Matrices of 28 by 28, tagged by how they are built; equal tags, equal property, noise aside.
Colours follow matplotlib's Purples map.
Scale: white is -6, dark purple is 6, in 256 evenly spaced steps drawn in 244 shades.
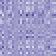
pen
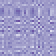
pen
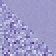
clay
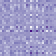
pen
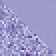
clay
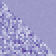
clay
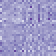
pen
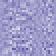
pen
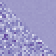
clay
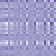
pen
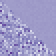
clay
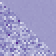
clay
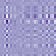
pen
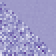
clay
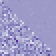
clay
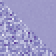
clay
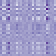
pen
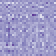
pen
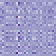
pen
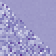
clay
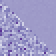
clay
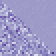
clay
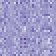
pen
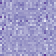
pen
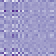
pen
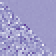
clay
